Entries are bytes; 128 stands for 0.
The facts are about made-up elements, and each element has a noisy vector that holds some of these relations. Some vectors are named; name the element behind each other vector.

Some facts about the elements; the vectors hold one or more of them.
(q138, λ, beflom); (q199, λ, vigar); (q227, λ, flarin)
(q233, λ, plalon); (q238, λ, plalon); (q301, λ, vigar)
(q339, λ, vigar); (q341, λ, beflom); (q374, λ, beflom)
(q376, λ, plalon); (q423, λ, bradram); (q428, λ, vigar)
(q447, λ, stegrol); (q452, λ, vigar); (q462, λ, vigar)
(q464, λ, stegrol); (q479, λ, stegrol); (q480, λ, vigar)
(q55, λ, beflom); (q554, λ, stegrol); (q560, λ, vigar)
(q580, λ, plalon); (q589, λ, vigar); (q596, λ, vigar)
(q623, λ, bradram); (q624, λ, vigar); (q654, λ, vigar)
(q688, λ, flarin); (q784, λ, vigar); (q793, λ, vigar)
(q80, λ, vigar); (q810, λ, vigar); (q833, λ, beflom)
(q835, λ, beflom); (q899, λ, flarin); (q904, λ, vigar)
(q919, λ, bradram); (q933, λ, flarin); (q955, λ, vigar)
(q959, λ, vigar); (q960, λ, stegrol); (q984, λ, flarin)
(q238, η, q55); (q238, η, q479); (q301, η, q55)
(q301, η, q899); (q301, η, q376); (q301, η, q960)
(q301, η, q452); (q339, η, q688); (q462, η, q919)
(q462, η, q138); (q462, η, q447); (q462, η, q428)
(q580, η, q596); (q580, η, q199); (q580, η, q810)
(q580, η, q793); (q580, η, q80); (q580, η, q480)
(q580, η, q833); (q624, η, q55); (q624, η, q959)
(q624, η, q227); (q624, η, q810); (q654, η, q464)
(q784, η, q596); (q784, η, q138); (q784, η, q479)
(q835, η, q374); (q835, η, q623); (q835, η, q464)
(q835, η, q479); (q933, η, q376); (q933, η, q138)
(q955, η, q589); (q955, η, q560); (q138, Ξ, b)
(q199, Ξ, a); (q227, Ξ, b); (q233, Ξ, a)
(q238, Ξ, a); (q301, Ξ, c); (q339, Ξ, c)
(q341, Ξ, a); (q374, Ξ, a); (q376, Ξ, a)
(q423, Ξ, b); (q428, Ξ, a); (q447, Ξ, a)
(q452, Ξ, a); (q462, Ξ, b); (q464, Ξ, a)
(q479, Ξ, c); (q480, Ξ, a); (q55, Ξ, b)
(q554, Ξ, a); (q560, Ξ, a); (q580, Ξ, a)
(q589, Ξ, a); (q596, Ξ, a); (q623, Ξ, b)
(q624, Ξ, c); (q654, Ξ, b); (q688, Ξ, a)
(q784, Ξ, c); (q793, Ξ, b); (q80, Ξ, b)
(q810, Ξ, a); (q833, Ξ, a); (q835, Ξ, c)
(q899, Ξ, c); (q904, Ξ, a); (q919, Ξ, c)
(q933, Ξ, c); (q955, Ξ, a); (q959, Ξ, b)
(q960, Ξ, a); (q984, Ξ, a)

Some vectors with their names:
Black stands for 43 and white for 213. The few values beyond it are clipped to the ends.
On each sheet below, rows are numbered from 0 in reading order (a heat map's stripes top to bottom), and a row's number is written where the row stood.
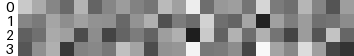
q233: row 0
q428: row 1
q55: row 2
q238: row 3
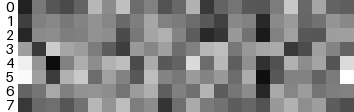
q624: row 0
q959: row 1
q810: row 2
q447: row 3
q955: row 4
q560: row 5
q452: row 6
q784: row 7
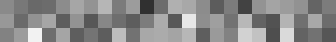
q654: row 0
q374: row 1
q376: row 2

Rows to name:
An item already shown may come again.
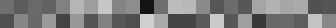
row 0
q462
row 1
q833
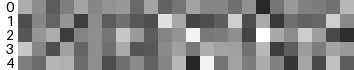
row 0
q904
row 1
q833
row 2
q238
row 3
q341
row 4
q138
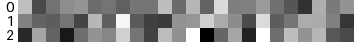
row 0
q554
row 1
q835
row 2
q580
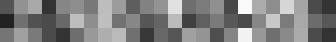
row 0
q238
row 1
q624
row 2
q933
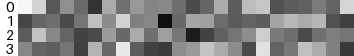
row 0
q688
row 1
q301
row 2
q227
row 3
q835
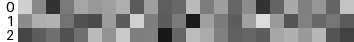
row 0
q339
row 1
q899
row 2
q301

